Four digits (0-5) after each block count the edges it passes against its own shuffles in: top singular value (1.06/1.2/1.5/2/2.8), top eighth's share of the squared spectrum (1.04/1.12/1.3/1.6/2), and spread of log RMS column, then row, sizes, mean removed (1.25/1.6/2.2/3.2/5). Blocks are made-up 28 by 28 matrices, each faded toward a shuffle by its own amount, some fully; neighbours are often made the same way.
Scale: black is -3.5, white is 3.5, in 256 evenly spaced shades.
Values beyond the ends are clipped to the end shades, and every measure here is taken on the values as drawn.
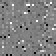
0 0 0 0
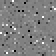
0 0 0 0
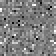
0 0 0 0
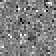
1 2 0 1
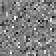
1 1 0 0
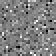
0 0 0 0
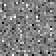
0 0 0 0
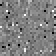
1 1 1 0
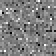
0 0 0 0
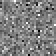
1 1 1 0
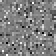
1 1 1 0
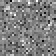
0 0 1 0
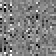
2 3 3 0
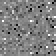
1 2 0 0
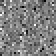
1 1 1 0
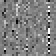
3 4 2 0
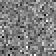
0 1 0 0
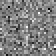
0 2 0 0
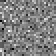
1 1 0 0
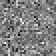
0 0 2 0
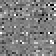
3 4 1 3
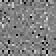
3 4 1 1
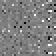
2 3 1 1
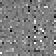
2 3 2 1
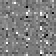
2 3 2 1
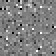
0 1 0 0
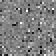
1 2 1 1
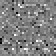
2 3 0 1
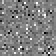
2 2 0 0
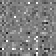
3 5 2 2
